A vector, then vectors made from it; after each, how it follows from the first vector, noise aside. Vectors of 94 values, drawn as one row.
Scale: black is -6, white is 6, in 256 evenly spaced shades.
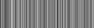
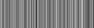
reversed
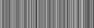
reversed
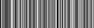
scaled up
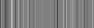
partly zeroed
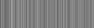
shrunk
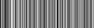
scaled up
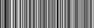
scaled up
